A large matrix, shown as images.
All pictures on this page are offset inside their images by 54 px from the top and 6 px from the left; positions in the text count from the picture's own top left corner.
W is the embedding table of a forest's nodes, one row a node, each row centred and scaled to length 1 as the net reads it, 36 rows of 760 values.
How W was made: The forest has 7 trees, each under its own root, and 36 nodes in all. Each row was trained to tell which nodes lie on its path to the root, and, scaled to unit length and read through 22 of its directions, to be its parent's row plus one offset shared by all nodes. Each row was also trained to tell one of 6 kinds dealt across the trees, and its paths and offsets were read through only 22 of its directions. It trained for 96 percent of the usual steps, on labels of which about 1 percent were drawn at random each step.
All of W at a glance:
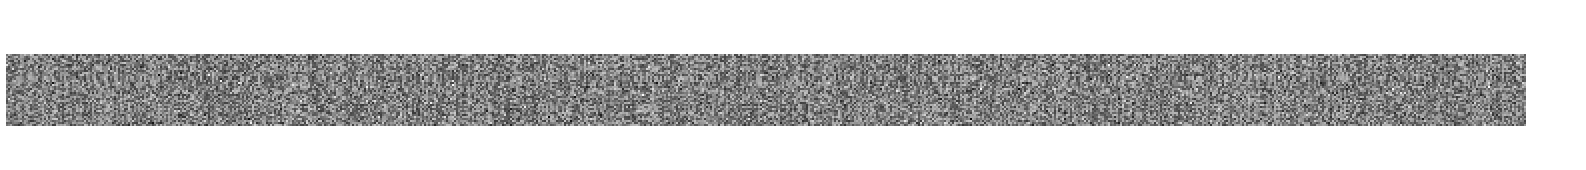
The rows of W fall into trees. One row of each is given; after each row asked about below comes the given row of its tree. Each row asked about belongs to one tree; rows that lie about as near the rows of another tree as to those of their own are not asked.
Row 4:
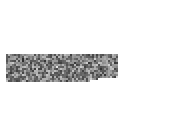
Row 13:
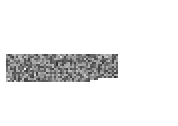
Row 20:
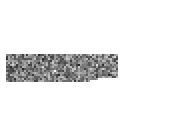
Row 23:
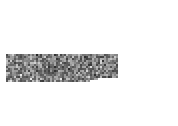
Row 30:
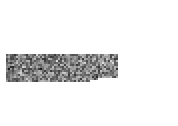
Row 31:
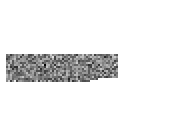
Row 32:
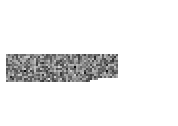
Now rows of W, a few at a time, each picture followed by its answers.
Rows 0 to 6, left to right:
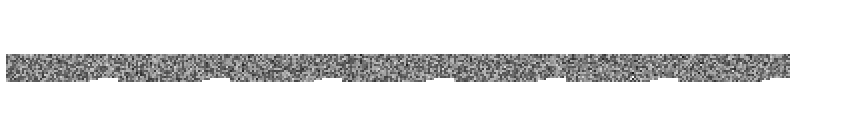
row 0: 4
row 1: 13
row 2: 30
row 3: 13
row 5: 30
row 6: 30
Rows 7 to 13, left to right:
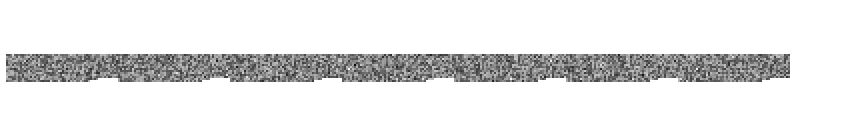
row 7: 23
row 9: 13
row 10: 32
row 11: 13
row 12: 13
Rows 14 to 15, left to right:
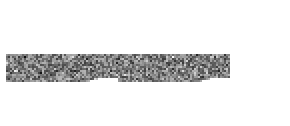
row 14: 20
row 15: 20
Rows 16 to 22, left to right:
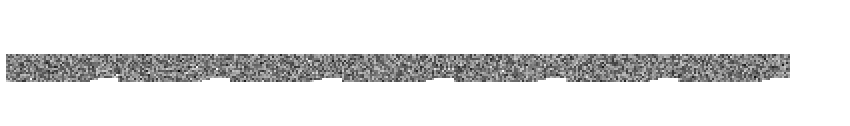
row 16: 31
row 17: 30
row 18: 23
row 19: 23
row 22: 4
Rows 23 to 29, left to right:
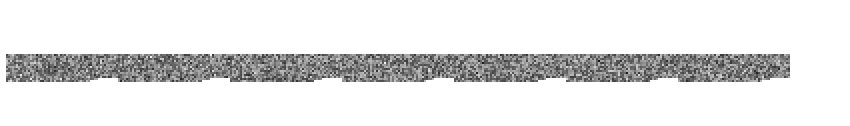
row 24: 30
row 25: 32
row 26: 20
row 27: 32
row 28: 32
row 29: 4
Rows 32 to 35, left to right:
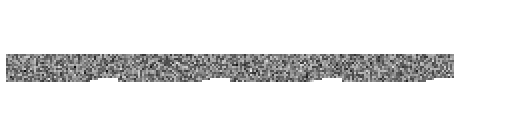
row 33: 30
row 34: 31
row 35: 23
